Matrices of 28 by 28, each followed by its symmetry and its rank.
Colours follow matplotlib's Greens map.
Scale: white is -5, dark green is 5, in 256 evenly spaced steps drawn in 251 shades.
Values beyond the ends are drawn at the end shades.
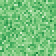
neither, full rank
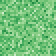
neither, full rank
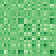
symmetric, rank two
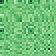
symmetric, rank three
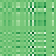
neither, rank one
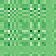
symmetric, rank two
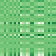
neither, rank one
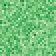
symmetric, full rank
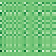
neither, rank one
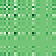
symmetric, rank one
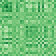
symmetric, rank two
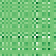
symmetric, rank one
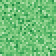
symmetric, full rank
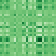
symmetric, rank two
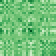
symmetric, rank three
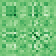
symmetric, rank three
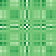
symmetric, rank one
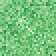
symmetric, full rank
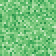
neither, full rank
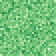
symmetric, full rank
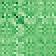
symmetric, rank three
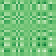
symmetric, rank one
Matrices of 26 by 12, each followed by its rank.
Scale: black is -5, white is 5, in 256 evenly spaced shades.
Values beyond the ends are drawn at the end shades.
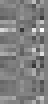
two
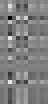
one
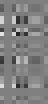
one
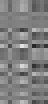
one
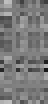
two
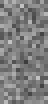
full rank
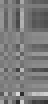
one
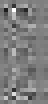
two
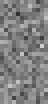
full rank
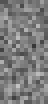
full rank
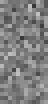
full rank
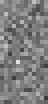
full rank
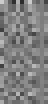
two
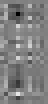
two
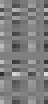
one
